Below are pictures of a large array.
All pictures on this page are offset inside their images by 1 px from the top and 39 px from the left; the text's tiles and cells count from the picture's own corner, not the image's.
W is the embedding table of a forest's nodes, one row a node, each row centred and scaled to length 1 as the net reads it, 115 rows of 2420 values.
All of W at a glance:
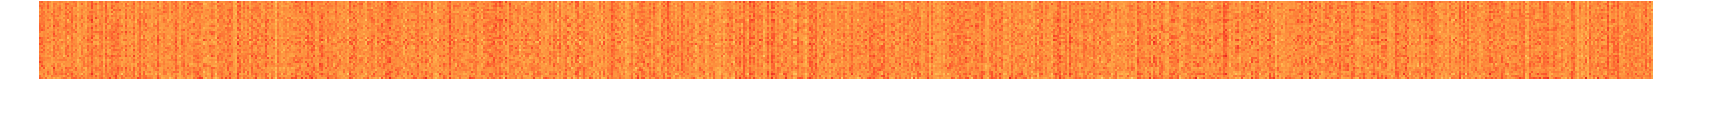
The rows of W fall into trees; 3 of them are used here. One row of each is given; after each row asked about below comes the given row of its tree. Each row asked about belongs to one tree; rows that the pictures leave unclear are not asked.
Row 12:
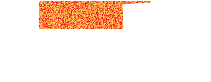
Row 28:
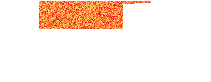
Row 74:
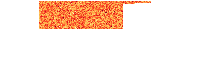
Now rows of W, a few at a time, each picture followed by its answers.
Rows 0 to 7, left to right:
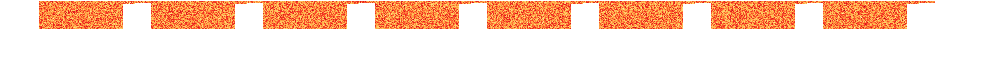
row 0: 28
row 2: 28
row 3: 12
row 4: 28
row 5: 12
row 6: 12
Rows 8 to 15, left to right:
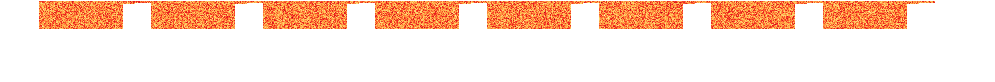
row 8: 28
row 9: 28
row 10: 12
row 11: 28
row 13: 74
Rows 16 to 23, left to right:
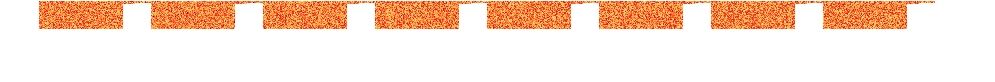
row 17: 12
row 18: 28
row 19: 12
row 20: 74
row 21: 12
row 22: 28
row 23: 74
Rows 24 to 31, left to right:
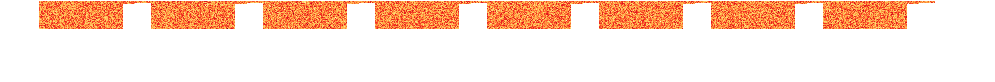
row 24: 74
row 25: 12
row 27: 28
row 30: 28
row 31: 74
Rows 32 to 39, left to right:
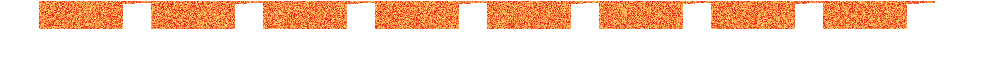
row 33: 74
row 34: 12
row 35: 28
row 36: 12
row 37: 12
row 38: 74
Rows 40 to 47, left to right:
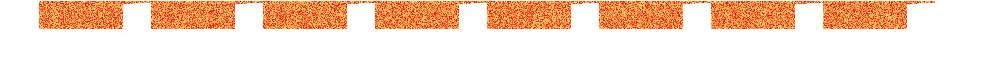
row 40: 12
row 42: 28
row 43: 28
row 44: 74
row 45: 12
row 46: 74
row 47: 74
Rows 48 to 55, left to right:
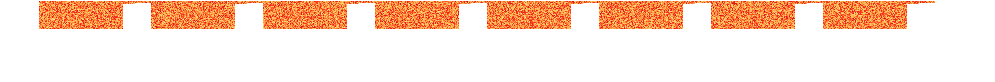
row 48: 28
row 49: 12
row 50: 74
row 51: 28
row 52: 28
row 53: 74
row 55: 28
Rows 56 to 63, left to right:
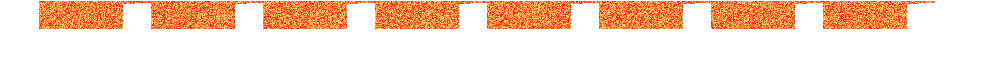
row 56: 28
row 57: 74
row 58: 74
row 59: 74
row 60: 28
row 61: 28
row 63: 28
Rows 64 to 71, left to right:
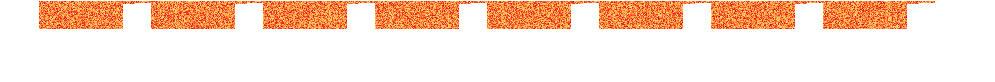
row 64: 28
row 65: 28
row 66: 74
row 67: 74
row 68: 12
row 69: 12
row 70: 74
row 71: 74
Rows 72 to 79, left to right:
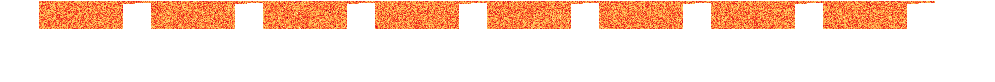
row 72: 28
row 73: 12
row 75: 28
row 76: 74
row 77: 12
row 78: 28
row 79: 74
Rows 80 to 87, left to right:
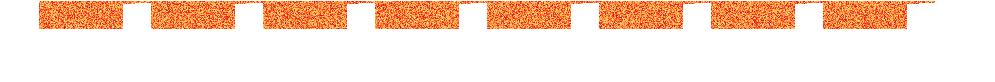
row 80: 12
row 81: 28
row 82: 74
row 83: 74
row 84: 28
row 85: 28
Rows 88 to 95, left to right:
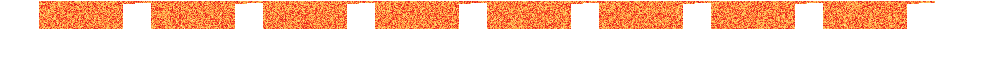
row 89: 12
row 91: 28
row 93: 28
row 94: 74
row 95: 74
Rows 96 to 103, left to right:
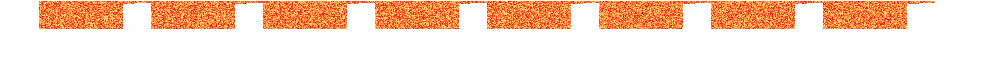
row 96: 74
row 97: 74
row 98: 28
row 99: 74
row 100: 12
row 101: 12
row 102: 28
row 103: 12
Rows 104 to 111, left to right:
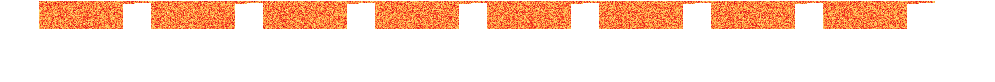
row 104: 74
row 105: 12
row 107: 28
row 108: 28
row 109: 28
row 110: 28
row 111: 74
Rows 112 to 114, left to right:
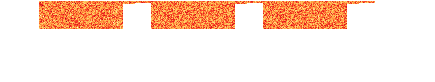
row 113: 28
